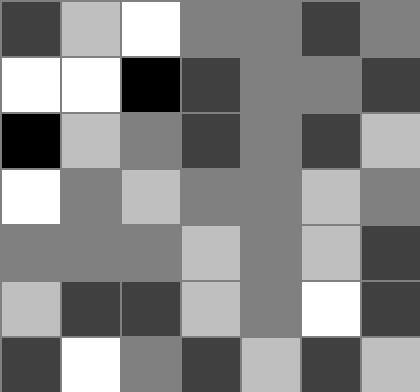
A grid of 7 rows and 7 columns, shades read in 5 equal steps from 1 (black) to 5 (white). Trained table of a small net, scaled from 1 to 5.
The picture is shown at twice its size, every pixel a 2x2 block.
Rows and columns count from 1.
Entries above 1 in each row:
7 6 6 7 7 7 7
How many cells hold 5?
6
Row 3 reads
1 4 3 2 3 2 4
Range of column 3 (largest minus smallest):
4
